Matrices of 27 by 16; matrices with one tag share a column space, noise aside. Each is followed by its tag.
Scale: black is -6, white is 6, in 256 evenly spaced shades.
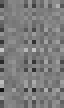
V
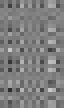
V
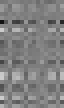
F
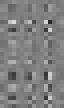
F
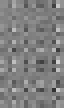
V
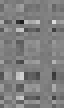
F
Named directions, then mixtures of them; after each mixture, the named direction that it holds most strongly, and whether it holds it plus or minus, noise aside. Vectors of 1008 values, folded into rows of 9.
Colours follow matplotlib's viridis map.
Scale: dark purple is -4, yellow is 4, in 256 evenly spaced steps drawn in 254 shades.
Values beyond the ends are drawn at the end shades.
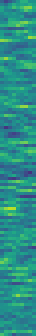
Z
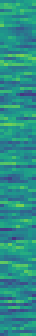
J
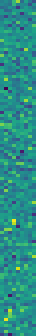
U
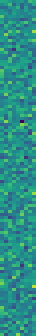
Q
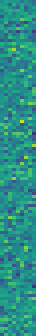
Q, minus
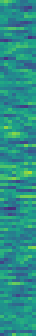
Z, minus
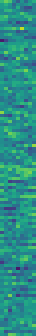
Z, minus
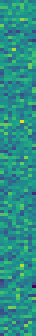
Q, minus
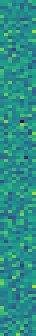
Q, plus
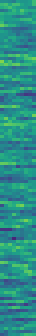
J, plus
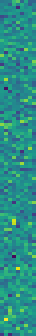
U, plus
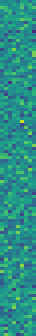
Q, minus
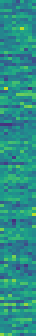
J, minus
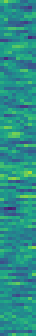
Z, minus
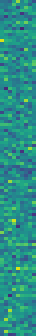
U, plus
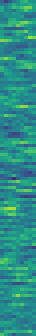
Z, plus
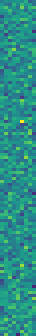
Q, minus
